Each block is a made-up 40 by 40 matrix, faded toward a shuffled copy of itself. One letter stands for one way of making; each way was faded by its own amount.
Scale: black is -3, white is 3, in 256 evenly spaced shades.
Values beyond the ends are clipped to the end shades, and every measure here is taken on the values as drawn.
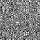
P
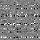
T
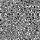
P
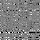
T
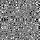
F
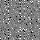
F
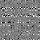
T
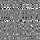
T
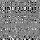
T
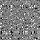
F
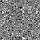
P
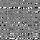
T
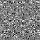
P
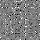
F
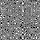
F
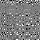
T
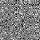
P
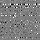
T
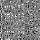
P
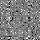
F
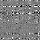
T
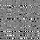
T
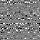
T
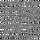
T
